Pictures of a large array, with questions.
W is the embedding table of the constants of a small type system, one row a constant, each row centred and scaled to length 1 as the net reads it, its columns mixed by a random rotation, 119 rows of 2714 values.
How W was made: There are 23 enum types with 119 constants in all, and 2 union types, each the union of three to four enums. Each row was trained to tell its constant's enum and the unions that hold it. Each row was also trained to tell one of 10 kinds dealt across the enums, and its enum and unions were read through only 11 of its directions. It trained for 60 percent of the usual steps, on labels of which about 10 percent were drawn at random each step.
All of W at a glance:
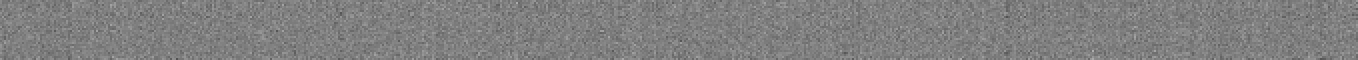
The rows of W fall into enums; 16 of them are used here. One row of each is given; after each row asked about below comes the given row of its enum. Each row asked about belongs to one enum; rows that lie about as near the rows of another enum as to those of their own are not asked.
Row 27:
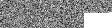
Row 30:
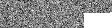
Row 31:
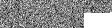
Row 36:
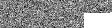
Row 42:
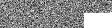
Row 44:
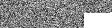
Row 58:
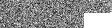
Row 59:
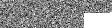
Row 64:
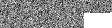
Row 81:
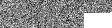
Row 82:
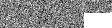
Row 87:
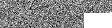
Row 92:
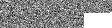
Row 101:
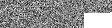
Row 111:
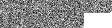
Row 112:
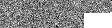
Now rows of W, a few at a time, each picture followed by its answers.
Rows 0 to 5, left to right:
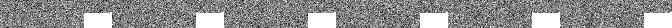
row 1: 44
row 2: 42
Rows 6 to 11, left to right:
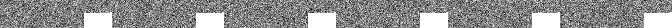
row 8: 87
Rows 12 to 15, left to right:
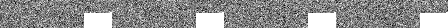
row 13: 87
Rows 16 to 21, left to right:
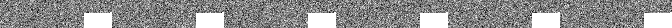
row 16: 112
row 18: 30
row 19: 101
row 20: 87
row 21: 112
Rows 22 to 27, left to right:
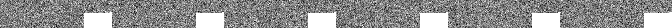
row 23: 36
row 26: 30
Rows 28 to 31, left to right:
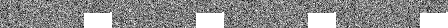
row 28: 30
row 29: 101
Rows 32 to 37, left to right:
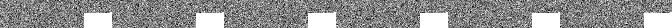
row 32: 111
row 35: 59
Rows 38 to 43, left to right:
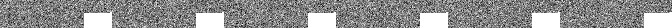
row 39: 101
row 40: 64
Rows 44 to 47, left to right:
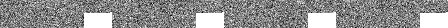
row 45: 81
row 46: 87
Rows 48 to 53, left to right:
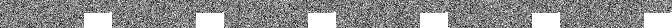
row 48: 87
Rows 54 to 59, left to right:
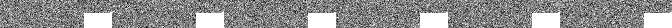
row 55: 42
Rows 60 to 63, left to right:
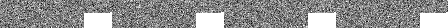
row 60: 101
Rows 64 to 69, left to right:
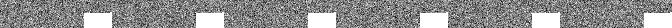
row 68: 30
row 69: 36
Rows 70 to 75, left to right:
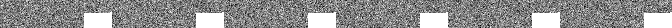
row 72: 64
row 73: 31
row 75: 36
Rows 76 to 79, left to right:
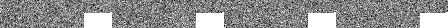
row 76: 31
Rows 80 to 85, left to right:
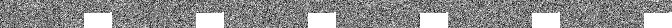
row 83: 44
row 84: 42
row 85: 82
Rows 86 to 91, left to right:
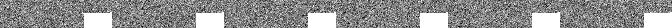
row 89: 64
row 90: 64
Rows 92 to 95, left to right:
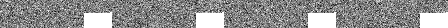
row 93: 44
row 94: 30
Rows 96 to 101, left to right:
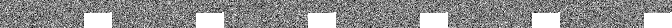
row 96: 59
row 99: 42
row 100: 101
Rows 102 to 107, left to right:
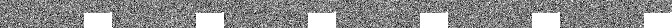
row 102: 42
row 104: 44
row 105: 27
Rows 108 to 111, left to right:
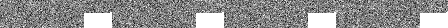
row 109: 82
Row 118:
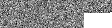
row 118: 36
